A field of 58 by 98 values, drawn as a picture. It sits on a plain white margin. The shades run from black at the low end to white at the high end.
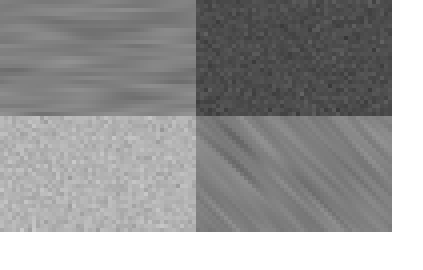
It is made of 2 by 2 panels. Panel 1,1: middling, streaked across, faint in contrast. Panel 1,2: low, fine-grained, faint in contrast. Panel 2,1: high, fine-grained, faint in contrast. Panel 2,2: middling, slanting down to the right, faint in contrast.
